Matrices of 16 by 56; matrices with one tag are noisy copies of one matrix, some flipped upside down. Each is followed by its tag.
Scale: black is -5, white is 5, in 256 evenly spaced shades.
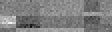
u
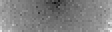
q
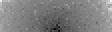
q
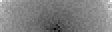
q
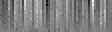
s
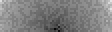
q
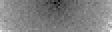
q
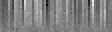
s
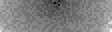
q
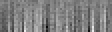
s
